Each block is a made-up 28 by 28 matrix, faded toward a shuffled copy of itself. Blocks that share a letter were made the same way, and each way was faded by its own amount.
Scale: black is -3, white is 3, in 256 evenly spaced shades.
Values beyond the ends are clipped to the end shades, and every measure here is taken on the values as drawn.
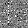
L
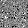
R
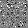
L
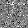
R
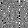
L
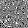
L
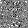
R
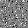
L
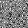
L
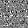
R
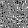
L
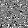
R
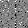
L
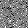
L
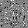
L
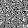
R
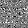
R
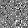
L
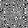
L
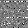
R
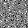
R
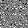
R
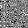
R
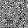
R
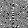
L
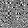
L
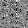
L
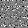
R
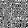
L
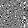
L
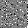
L
